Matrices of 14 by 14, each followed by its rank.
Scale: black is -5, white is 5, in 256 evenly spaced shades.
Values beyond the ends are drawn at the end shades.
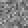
full rank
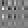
one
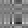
one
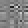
two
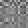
two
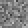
full rank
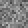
full rank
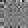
three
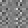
two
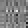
two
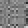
two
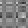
one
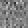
three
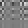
one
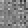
three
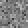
full rank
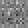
three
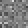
three
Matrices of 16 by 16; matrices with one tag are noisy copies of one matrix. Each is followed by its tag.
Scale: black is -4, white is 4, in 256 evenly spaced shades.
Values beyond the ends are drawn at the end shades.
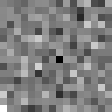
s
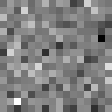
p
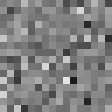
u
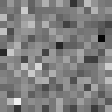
p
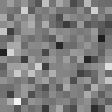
p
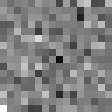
s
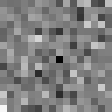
s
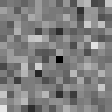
s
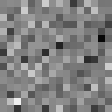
p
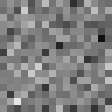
p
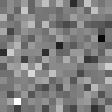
p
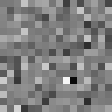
u
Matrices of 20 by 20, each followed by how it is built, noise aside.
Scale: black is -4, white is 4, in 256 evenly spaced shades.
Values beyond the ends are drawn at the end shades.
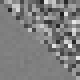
upper triangular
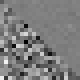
lower triangular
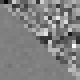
upper triangular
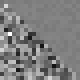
lower triangular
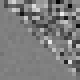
upper triangular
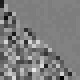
lower triangular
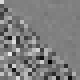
lower triangular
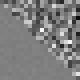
upper triangular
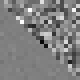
upper triangular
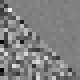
lower triangular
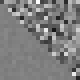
upper triangular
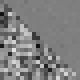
lower triangular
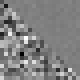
lower triangular
